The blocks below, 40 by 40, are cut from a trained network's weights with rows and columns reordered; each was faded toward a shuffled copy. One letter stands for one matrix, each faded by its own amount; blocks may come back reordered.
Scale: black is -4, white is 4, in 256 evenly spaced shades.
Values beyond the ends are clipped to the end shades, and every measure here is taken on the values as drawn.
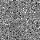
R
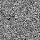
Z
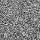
Z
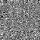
Z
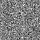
R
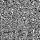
R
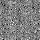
R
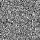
Z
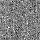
R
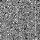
R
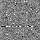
Z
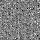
R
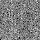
R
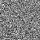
Z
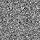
Z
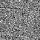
Z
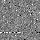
Z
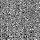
R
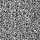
R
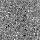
R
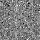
R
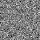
Z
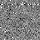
Z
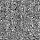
R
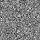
Z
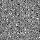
R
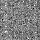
R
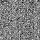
R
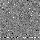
Z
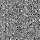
R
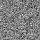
Z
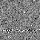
Z
